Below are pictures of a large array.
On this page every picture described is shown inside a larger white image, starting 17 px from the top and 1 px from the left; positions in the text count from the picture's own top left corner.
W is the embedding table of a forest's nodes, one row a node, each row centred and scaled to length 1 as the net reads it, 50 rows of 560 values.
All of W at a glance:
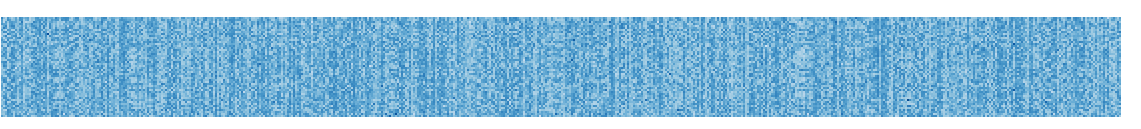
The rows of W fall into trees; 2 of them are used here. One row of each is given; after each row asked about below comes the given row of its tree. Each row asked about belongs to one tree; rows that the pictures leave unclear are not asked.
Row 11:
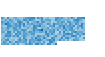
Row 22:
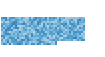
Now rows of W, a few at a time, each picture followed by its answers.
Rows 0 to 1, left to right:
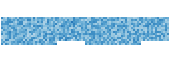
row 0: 11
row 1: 11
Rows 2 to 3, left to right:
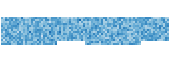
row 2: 22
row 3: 22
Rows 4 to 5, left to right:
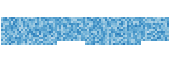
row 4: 22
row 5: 22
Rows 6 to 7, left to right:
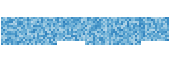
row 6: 11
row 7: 22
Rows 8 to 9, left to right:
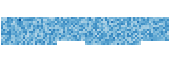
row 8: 11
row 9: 22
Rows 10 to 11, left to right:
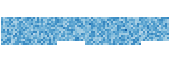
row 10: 11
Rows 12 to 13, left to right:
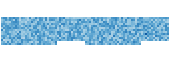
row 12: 22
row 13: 11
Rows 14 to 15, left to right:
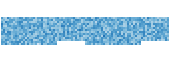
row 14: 11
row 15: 22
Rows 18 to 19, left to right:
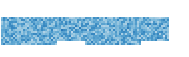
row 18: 22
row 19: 22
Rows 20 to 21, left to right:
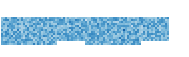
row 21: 11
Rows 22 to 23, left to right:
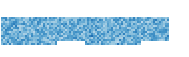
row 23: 22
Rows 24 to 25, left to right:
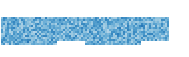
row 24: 22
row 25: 22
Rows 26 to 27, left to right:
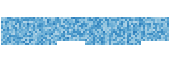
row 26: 11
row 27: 22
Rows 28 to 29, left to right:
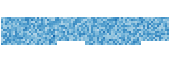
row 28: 11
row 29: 11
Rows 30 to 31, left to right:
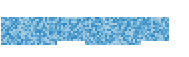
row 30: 22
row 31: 22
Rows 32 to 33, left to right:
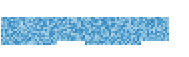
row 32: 22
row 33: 11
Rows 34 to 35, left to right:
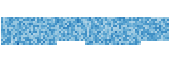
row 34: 11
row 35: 22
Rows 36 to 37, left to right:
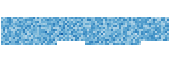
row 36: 11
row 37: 22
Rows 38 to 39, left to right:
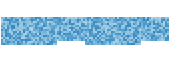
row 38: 22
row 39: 22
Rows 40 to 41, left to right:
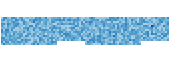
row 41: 11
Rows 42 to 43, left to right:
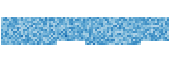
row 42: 22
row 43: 22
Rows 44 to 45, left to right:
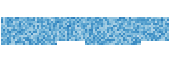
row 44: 11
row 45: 22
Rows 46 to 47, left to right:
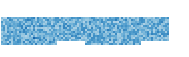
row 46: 11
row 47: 11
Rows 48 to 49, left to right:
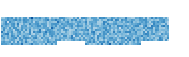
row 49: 11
